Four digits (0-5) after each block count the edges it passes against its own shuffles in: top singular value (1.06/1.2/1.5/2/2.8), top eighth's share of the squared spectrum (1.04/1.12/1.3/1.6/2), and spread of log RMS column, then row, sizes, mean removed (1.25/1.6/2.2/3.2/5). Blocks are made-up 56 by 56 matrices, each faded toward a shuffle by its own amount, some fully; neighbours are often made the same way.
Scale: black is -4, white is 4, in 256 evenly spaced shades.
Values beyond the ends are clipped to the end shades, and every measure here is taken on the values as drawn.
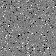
2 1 0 1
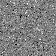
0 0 0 0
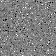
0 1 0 0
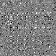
3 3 1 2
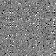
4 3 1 1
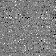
3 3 1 1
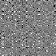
4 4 2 2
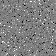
0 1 0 0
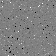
0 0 0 0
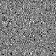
3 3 1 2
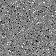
1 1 0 0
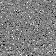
2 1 0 0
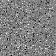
2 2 1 0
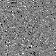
3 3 1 1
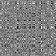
4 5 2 3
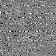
2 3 0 3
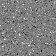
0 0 0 0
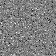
0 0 0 0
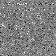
1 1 0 2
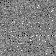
2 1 0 1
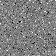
0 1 0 0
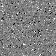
0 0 0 0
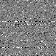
2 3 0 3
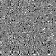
3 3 2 1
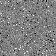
2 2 0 0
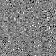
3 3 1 1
